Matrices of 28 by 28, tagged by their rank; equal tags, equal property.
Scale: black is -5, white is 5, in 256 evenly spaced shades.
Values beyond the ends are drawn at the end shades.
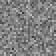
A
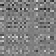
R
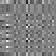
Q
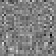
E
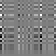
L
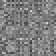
E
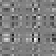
Q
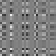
L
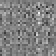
E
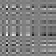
L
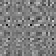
R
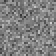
A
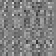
R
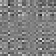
Q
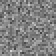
A
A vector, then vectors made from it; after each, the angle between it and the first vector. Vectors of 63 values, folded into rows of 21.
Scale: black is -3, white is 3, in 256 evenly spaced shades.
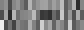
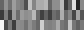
nearly parallel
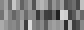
partly aligned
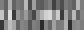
nearly opposite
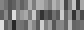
nearly parallel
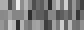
orthogonal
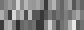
orthogonal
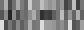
nearly parallel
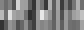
partly opposed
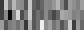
partly aligned
